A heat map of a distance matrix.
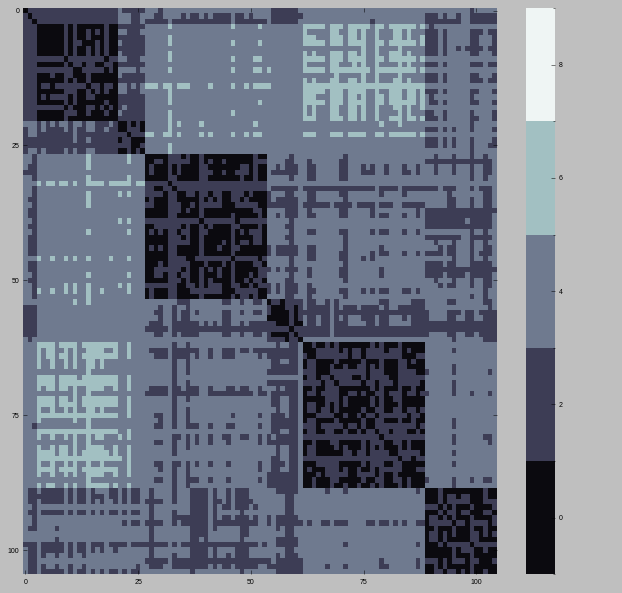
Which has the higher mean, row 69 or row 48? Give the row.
69
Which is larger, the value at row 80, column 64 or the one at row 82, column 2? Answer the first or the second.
the second
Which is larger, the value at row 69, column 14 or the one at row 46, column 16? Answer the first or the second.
the first
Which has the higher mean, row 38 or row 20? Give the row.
20
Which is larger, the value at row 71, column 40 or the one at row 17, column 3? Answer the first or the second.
the first
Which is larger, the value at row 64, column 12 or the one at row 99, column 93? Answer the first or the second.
the first
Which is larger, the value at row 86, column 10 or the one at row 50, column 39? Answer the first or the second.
the first
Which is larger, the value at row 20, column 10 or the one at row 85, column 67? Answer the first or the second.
the second
